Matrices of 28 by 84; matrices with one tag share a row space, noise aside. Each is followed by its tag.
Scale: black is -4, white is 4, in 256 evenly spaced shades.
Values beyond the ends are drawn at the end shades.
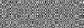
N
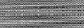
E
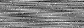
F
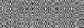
N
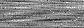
F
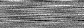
F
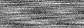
F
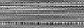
E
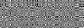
N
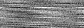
F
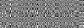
N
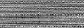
E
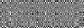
N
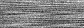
F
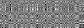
N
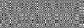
N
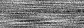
F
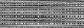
E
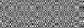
N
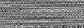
E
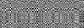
N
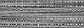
E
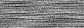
F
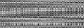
E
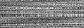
E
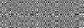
N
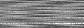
F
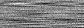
F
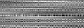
E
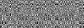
N
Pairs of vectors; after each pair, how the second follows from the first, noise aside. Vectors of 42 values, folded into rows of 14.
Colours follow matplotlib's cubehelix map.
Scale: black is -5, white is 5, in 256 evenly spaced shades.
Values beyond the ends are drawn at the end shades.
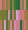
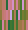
reversed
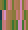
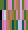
scaled up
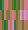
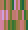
reversed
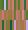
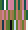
scaled up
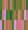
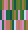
scaled up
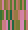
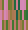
reversed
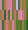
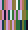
scaled up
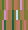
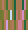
reversed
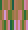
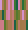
reversed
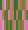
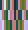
scaled up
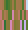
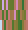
reversed
